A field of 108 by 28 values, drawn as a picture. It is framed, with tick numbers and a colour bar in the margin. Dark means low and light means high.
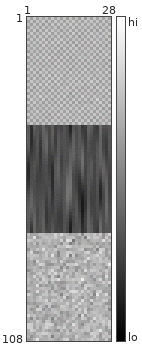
It is made of 3 by 1 panels. Panel 1,1: high, checkered. Panel 2,1: low, streaked downward. Panel 3,1: high, fine-grained.
